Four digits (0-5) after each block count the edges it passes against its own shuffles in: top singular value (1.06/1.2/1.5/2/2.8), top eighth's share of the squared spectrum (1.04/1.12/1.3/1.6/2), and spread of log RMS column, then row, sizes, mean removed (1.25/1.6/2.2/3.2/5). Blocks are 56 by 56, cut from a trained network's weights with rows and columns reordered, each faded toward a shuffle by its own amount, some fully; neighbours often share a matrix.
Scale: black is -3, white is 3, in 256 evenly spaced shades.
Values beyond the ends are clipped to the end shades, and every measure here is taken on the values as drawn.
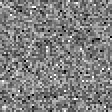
0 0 0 0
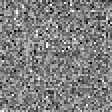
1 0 0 0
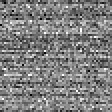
4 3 1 1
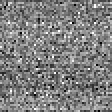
2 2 0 0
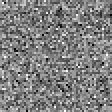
1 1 0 0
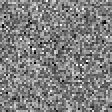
0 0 0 0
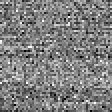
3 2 0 0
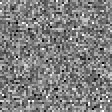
1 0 0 0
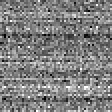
4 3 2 2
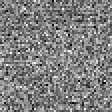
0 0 0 0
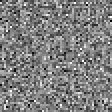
1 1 0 1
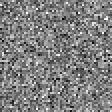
0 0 0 0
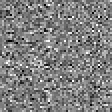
3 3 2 2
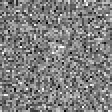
0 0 0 0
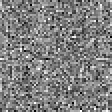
2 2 0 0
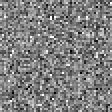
2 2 1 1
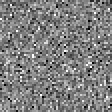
2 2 0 0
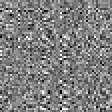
4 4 3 2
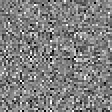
4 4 2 2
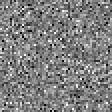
3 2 1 1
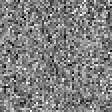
1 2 0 0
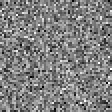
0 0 0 0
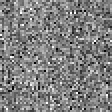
2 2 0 1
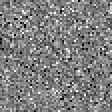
0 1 0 0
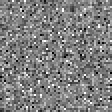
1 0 0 0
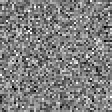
1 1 0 0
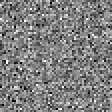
2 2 0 1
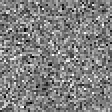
1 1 0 0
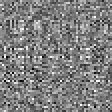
4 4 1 2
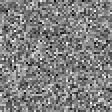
0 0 0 0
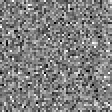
2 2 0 1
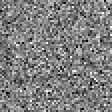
1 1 0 0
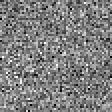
1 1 0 0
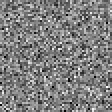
2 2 0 0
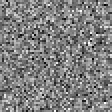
2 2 0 0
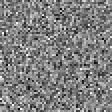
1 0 0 0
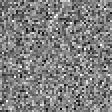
1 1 0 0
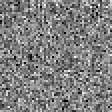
2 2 0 1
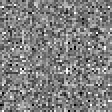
2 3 2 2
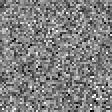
0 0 0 0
